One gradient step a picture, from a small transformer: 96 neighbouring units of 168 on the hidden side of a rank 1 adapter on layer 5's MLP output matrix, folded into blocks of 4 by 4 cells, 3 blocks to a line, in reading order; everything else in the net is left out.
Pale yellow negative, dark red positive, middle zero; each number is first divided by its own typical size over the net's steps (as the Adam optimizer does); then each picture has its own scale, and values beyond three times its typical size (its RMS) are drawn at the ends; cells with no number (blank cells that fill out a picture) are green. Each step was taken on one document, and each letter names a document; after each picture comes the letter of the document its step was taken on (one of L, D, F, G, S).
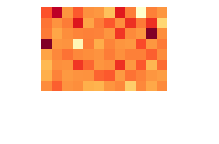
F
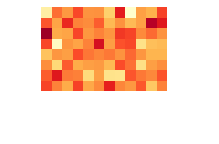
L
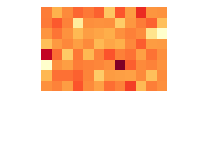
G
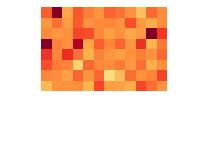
F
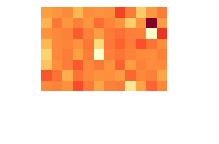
F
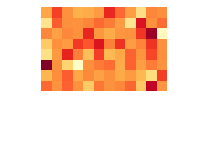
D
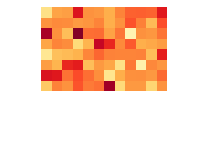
L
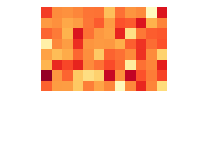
L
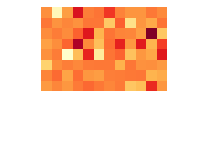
G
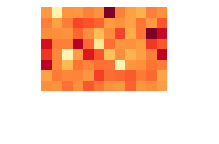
G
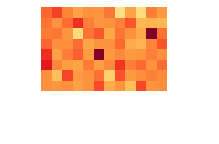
F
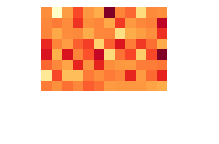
G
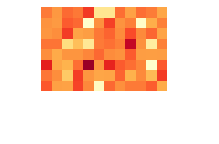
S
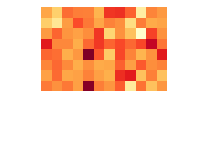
D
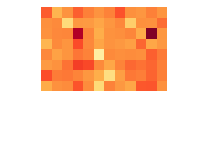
F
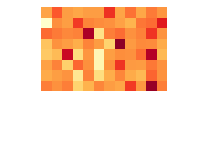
D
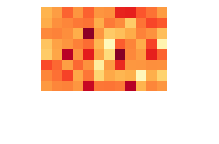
D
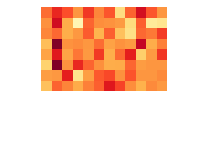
L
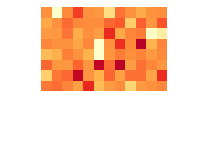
G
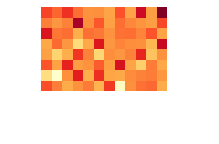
L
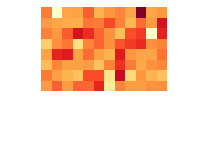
F
